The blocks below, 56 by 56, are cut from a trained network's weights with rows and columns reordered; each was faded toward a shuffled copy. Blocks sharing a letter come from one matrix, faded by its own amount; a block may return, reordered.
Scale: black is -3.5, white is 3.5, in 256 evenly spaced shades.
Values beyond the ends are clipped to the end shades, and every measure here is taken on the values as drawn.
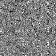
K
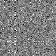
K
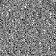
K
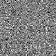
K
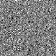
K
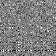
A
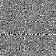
A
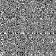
A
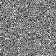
K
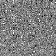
K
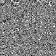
K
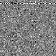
A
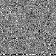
A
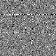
A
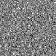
K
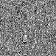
K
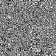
K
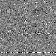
A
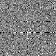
A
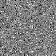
K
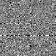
A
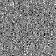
K
